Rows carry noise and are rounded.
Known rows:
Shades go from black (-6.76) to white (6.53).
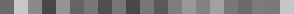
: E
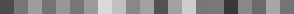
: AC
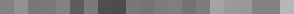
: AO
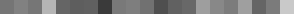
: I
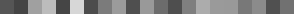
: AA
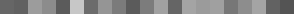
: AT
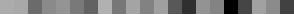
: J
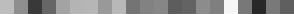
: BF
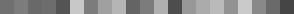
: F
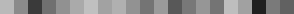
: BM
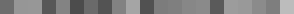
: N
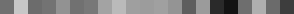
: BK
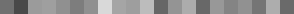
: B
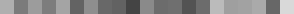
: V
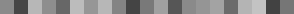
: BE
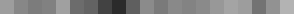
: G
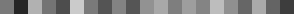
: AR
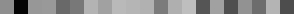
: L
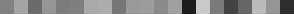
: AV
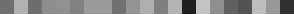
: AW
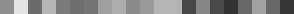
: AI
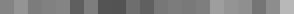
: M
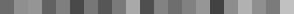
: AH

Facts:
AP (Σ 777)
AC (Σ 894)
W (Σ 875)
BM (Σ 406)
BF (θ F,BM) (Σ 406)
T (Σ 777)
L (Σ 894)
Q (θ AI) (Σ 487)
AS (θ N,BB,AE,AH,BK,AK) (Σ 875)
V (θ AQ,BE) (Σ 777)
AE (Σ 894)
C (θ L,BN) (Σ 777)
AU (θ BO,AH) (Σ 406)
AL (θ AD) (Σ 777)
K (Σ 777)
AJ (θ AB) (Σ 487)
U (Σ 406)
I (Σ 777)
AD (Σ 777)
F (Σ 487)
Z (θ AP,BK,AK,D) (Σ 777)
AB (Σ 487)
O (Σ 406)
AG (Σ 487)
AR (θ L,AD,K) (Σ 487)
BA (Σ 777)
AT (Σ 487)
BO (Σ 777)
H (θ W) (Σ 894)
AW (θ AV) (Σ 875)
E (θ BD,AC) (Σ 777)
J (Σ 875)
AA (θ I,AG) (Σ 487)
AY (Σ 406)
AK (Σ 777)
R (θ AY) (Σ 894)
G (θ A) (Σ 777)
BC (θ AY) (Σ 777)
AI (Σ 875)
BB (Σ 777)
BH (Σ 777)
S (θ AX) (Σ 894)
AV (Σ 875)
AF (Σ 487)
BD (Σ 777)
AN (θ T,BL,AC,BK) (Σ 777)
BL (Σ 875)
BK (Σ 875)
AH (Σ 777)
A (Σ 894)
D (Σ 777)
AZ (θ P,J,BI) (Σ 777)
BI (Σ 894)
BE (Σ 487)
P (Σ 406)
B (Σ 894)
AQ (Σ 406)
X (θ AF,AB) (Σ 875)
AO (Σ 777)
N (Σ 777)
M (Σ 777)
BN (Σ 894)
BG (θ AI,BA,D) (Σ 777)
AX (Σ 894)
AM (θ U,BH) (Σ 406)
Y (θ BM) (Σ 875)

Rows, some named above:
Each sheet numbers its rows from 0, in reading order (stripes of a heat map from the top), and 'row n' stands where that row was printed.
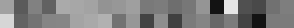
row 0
AU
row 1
P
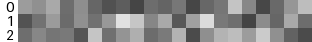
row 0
AZ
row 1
AC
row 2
F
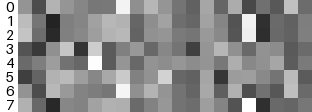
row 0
BI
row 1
AM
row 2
AM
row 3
AG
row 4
AJ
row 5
S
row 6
BI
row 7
AM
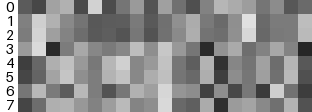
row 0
AA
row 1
BG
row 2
BG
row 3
Y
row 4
AX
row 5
AX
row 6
AS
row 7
S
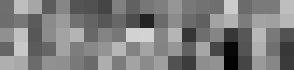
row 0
Z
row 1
BC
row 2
X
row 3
BL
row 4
J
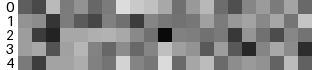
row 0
AE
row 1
BH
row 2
AY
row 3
W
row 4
H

